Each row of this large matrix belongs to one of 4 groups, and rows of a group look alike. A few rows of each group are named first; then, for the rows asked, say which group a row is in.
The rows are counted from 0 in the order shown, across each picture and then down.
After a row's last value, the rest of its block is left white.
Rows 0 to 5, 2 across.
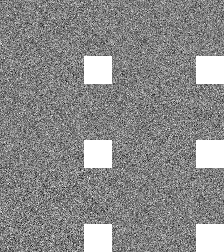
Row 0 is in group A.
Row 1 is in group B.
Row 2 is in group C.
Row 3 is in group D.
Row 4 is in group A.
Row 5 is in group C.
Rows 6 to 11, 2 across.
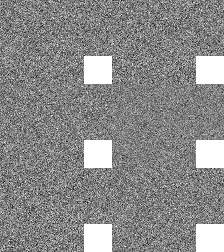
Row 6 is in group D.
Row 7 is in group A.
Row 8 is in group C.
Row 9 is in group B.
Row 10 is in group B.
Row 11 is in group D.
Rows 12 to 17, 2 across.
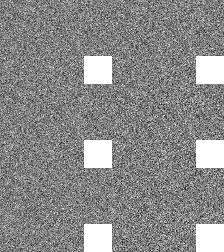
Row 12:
C
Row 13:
C
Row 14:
C
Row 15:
C
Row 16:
D
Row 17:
B
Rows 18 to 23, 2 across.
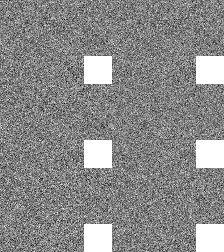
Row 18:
A
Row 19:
A
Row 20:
A
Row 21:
B
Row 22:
D
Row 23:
C
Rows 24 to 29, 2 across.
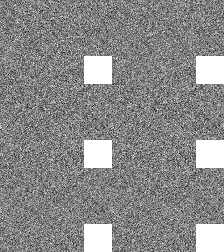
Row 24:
D
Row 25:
C
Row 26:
A
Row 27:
A
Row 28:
A
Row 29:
A
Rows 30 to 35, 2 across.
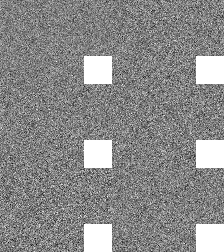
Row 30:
B
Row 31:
D
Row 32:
B
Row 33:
C
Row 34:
D
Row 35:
B
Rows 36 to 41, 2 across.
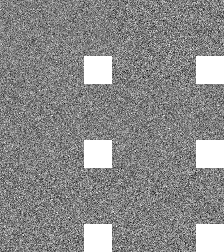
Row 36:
B
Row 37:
D
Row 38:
C
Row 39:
C
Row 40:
C
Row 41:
A
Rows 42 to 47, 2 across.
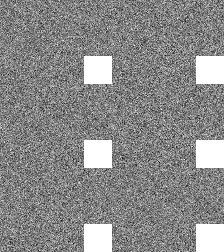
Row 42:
D
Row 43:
B
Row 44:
A
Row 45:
B
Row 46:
B
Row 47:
A
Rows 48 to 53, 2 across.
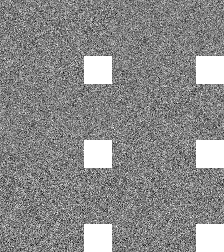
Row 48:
C
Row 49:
B
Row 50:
B
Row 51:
A
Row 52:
D
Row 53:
D
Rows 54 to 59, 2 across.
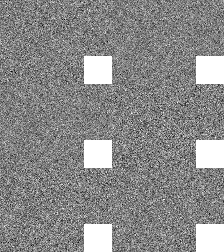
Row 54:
A
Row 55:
D
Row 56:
D
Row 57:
B
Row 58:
D
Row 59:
C
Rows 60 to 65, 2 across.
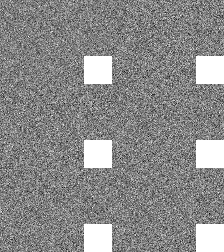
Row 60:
C
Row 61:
D
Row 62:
C
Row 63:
D
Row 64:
A
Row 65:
C
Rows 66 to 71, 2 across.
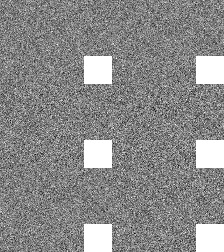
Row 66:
C
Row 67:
A
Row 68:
D
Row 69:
A
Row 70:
A
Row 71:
C
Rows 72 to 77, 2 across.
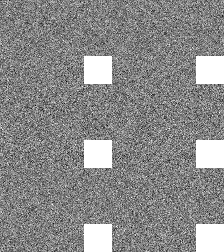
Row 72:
A
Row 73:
D
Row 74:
A
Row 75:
D
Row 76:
B
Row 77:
C
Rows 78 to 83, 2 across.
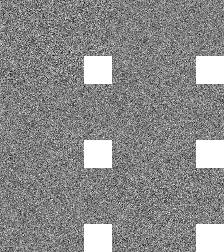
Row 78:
B
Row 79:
B
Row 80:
B
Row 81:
D
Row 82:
C
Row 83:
D
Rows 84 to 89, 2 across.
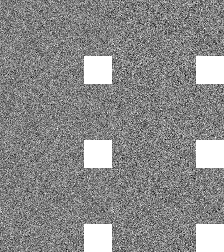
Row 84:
D
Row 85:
A
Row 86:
D
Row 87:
B
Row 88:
A
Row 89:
A
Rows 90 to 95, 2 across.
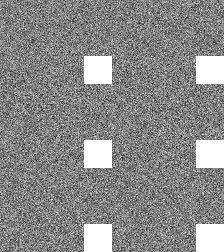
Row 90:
B
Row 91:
A
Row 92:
D
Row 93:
B
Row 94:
C
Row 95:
C
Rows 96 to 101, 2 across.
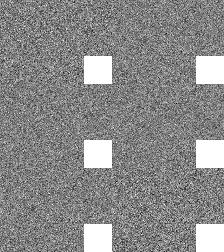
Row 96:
C
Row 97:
B
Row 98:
C
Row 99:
A
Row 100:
B
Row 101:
B
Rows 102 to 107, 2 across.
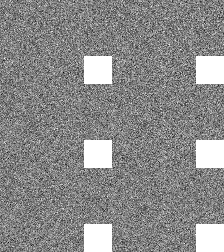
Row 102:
C
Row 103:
C
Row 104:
D
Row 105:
B
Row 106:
D
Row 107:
B
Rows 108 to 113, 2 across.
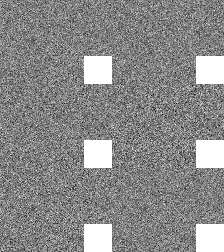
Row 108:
B
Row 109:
C
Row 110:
A
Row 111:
A
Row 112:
B
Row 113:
B
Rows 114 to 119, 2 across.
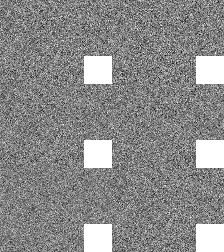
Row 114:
D
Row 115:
B
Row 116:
D
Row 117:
A
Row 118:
B
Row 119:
D
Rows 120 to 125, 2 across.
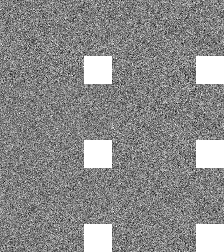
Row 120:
B
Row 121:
A
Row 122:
C
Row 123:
A
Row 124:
B
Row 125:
A
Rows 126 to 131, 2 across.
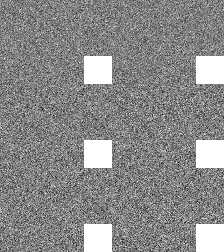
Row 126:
C
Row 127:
B
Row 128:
A
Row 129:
C
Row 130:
A
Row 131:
B
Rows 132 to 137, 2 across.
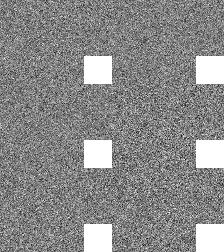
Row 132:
D
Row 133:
B
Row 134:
A
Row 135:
B
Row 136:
C
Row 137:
D
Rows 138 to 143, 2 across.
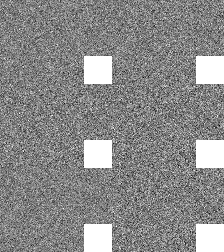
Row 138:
C
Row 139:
D
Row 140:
C
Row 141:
A
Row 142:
D
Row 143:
A
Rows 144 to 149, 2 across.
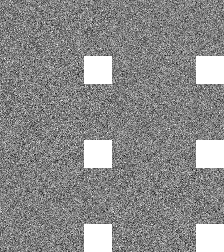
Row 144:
C
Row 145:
B
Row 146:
D
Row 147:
D
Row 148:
A
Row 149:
A
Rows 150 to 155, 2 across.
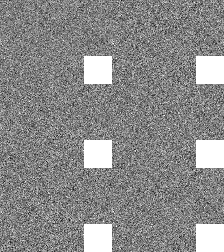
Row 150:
A
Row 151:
A
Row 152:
B
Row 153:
C
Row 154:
B
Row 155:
A
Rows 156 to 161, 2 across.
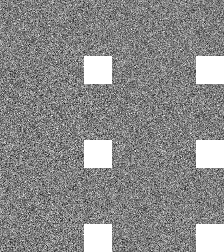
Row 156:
B
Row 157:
C
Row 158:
C
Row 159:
C
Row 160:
B
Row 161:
B
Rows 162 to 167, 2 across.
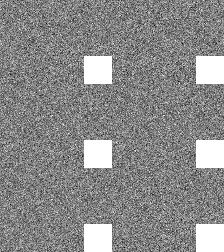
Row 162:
B
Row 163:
A
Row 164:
C
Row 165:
C
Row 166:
C
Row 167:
B
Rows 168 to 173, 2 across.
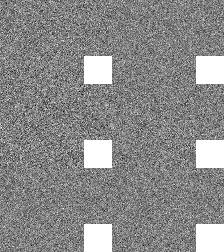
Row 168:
D
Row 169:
C
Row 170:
A
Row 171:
B
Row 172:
D
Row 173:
D
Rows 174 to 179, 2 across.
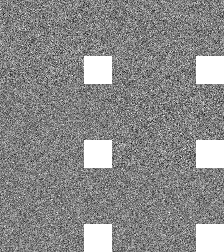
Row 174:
B
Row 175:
D
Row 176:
D
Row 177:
C
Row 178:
C
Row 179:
C
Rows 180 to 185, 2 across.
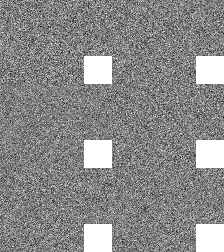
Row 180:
B
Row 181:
C
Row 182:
D
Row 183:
C
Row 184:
D
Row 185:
B
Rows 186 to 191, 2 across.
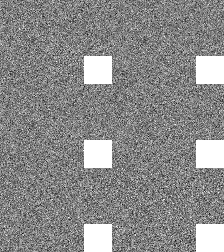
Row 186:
B
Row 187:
B
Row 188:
B
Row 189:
D
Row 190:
C
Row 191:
C
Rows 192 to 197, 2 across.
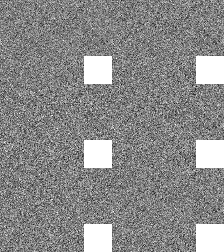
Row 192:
A
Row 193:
A
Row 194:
C
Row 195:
A
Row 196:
C
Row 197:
A
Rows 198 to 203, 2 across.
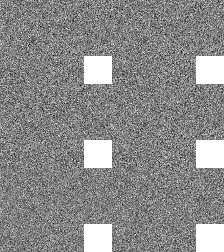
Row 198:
B
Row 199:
B
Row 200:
A
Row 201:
B
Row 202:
B
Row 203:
C
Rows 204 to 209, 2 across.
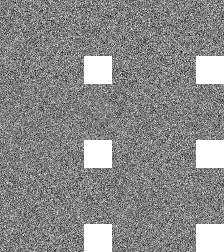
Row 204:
D
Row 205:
B
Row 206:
A
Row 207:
D
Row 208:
C
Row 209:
D
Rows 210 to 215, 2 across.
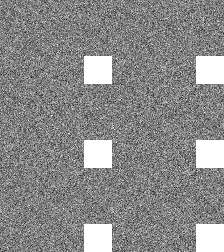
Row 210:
D
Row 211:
C
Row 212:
C
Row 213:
A
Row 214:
A
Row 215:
A
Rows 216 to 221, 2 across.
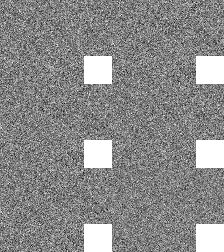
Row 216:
C
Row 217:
A
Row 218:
A
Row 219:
C
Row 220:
A
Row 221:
B
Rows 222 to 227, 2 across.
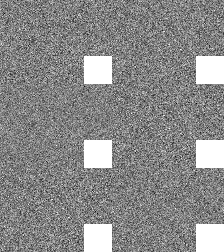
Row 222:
B
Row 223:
C
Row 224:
B
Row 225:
C
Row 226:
C
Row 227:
A
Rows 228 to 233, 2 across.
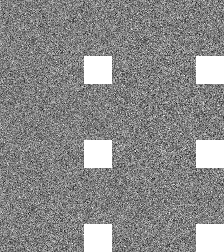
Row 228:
B
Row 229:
B
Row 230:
A
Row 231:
C
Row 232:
B
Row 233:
D
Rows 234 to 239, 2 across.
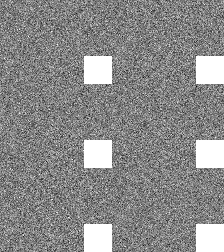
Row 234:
C
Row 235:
D
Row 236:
B
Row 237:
B
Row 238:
C
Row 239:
D
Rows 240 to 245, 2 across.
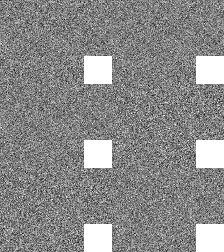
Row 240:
A
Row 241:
A
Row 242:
A
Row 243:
C
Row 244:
C
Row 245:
C
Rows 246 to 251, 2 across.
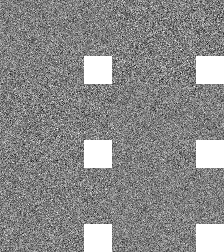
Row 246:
B
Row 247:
C
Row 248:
D
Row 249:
A
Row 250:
C
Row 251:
B
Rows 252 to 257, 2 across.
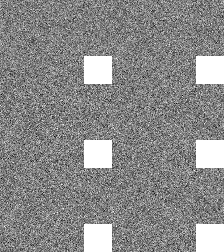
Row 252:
B
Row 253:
D
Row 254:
D
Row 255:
A
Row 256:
D
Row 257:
A
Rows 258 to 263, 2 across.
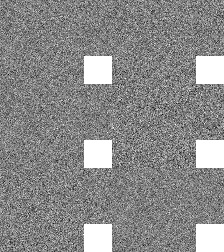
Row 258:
D
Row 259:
D
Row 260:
D
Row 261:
A
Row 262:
B
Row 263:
D
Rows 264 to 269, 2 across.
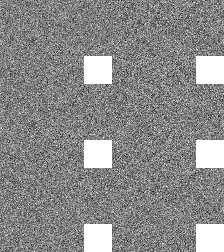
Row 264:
B
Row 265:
A
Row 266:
B
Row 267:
D
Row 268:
C
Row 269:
A
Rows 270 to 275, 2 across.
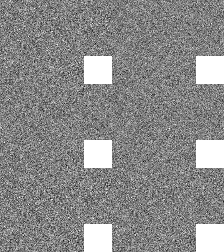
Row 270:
C
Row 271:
D
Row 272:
A
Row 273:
D
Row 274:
C
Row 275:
C
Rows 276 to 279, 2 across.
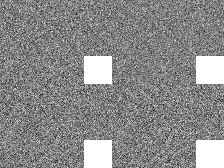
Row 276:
C
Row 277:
C
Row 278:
D
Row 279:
D
